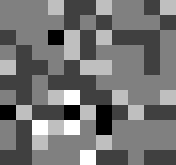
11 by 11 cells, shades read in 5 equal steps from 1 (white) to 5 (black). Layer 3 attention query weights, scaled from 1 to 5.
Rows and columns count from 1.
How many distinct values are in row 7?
4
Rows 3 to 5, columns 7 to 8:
2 4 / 3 3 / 2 3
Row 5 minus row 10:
-1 0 2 0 1 -1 0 0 0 1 0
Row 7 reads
3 4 3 2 1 4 4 2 3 3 2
